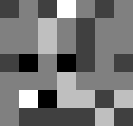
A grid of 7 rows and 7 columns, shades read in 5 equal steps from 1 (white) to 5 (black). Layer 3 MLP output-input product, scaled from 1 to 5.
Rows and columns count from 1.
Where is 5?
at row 4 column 2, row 4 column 4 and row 6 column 3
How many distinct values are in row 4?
3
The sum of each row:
22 21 21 28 20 19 25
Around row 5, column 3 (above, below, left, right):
3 5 3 2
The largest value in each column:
4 5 5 5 4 4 4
